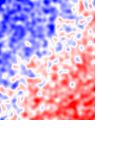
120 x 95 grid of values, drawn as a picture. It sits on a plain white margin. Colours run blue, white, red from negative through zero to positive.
Grain: blotchy. Lone odd cells: none. Slope: up to the bottom right. Ninth with the highest average: bottom right. Ninth with the lowest average: top left. Stripes: none. Mirror symmetry: none.
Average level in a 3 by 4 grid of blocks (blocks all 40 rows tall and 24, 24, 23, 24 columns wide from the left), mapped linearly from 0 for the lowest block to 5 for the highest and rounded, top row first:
0 1 1 3
1 2 3 4
2 4 4 5
